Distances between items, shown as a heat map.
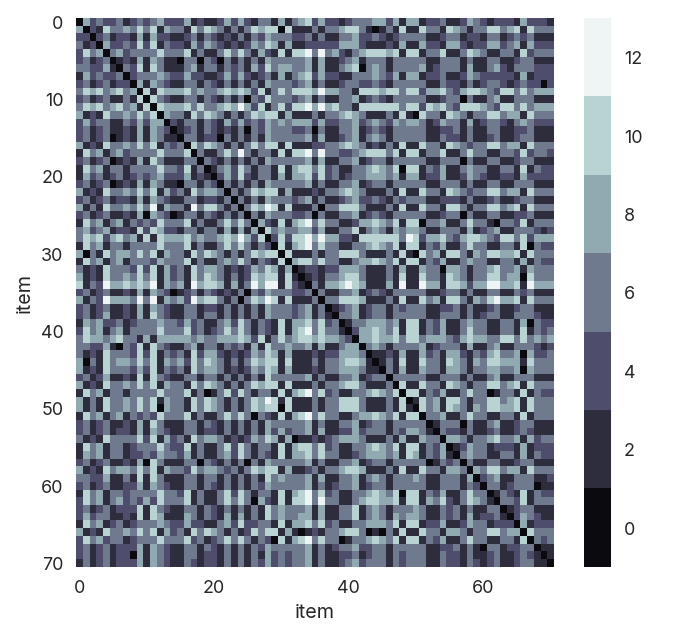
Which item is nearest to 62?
26
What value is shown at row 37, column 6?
2
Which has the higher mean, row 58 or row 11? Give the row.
11
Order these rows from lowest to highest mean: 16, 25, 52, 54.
25, 52, 54, 16
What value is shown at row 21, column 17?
6
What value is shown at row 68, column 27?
4
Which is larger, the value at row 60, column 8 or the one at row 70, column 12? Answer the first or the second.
the second
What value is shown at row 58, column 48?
10
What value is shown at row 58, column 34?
4
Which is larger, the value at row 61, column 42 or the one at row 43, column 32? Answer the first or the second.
the first
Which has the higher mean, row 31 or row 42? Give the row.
31
